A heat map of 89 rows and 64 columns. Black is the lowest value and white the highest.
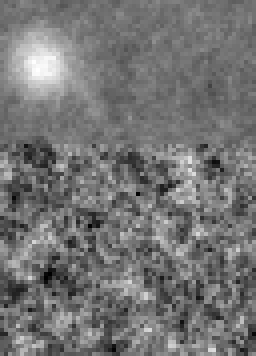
The texture is blotchy. The top part is calmer, up to a seam about 40% of the way down. The top left is the ninth with the highest average. Neither half mirrors the other. One bump rises in the top left.
